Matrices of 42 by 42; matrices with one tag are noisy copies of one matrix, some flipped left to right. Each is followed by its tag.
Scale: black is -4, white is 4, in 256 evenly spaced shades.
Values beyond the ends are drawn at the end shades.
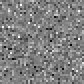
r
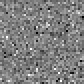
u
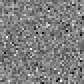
u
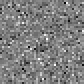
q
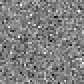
r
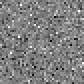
r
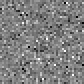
q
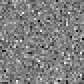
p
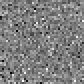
u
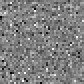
u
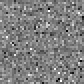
u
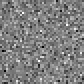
p
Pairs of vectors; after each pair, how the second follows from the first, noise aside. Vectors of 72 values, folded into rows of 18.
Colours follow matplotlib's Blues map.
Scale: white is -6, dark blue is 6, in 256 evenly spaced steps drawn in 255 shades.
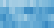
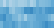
copied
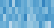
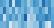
scaled up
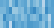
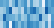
scaled up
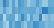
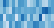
scaled up
